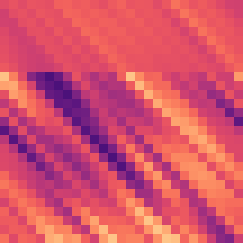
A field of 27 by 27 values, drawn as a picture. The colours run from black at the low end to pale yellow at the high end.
The grain runs diagonally down to the right. Overall the values sit about 60% of the way up the scale. A horizontal seam about 30% of the way down splits the table, and the top part is calmer.
